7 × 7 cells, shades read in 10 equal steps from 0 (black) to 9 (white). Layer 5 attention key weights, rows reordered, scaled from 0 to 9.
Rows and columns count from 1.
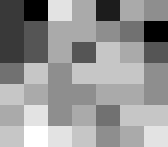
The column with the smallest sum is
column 1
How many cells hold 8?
4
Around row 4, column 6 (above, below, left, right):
6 6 7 5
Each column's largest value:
7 9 8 7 7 7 8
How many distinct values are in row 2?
6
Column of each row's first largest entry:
3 3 5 2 1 2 2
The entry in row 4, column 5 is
7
